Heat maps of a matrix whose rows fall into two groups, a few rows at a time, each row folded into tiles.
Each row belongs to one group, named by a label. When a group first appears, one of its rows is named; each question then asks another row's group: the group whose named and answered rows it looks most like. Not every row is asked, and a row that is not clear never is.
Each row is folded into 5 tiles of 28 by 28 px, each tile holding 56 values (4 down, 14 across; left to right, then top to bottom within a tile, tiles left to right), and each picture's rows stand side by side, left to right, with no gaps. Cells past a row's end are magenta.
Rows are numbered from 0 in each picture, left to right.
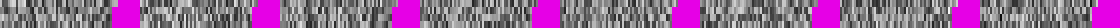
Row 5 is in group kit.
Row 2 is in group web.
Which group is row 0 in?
web
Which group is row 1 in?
kit
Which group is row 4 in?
kit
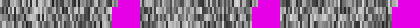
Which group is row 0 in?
kit
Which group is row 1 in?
kit
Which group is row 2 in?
web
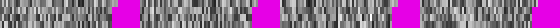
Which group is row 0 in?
kit
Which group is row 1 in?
kit
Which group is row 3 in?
web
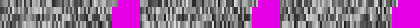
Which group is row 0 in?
kit
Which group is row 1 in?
kit
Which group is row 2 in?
kit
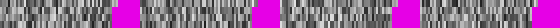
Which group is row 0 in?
web
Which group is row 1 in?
web
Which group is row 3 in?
web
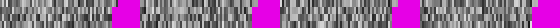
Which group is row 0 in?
kit
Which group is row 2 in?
web
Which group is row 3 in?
kit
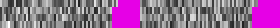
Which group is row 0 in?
kit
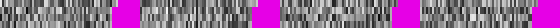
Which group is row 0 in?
kit
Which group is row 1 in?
web
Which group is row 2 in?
kit
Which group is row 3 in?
web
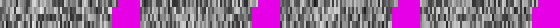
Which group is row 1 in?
web
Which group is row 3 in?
kit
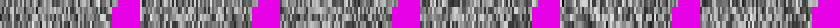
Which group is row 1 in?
web
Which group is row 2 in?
kit
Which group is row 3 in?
web
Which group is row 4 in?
web
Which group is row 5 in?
web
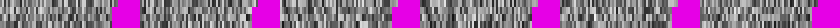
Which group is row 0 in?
kit
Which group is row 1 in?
kit
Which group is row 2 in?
web
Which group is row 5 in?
kit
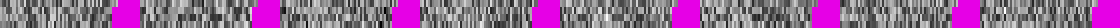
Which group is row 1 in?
kit
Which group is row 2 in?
kit
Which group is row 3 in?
kit
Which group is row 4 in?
kit
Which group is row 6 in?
web
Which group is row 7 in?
kit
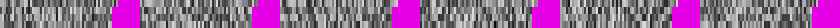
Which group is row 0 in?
web
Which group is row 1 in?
kit
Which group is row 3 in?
web
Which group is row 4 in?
web
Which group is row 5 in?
kit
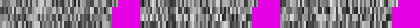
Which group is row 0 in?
kit
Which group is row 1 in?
web
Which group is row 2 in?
web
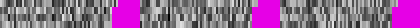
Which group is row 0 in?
kit
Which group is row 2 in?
web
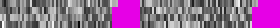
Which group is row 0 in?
web
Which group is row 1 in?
kit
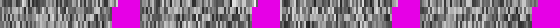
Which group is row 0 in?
web
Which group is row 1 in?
kit
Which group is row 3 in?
kit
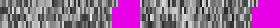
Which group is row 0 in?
kit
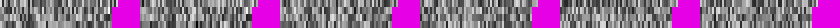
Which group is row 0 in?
web
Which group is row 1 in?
web
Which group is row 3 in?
kit
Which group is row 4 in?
web
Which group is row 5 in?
kit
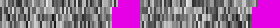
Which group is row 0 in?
kit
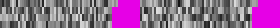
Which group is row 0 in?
web
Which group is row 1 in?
kit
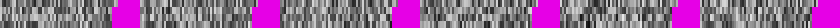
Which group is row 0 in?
web
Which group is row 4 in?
web
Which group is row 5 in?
web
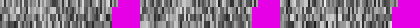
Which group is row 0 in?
kit
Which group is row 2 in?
web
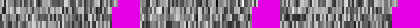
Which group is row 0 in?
kit
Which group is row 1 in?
web
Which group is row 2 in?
kit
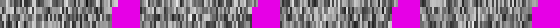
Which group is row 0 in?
kit
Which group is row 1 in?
kit
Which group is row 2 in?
web
